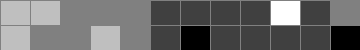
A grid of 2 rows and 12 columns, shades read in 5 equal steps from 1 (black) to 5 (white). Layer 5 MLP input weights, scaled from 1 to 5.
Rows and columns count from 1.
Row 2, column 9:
2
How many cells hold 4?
4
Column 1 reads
4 4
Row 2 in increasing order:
1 1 2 2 2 2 2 3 3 3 4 4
